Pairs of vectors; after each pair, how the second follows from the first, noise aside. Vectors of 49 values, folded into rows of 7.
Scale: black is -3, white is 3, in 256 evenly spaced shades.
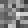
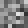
sign-scrambled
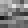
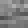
shrunk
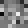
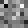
wrapped around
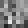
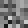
sign-scrambled
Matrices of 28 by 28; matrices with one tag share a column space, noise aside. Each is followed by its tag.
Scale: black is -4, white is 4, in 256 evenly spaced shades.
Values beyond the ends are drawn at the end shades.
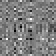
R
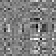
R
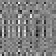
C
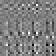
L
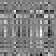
C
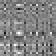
L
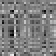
C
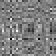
R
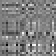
L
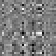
L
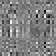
C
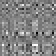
L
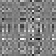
R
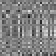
C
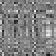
C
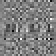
R
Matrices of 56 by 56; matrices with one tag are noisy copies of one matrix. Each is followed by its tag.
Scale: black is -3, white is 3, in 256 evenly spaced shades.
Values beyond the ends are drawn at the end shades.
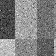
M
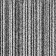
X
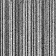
X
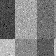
M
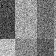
M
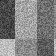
M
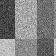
M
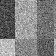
M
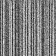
X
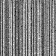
X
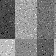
M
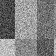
M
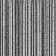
X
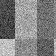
M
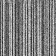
X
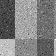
M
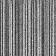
X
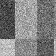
M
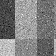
M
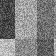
M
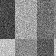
M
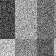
M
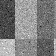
M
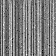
X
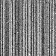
X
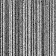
X
